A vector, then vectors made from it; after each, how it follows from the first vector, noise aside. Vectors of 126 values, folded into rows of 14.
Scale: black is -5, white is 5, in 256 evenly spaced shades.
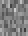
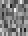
scaled up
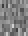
reversed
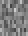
copied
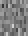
reversed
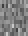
reversed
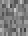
copied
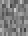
copied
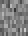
negated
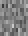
reversed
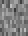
negated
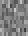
copied
